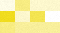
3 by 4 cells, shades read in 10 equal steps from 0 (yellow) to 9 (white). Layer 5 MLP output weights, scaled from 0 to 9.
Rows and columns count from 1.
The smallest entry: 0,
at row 2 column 1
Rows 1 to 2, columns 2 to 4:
4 7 7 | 7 2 9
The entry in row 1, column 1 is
8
